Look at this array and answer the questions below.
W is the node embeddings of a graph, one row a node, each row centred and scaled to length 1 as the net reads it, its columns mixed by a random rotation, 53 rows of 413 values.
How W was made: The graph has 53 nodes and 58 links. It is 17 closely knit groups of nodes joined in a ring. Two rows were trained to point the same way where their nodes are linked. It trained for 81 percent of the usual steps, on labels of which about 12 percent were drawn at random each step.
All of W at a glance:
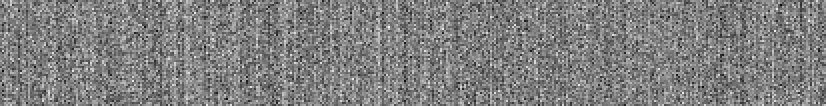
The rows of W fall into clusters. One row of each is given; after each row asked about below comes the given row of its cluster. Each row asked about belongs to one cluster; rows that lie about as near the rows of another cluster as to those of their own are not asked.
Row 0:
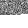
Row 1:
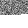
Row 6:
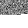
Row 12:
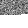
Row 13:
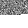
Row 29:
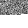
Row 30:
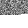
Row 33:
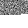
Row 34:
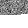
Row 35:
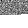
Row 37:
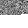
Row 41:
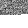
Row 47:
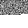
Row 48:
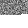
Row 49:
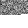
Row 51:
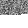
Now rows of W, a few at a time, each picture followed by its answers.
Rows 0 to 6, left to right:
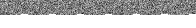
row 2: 12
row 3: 41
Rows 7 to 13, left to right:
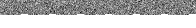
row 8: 29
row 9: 6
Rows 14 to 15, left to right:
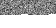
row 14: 30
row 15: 47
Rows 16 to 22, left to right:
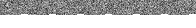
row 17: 51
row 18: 41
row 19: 0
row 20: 13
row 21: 33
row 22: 34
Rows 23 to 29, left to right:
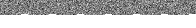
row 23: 0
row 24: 41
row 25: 48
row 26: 35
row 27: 37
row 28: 6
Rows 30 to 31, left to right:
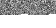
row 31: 48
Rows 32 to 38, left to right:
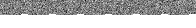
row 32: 51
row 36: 1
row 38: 34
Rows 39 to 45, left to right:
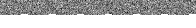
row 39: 49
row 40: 33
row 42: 12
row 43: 30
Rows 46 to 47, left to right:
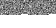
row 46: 51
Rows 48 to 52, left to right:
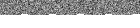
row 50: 47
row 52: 35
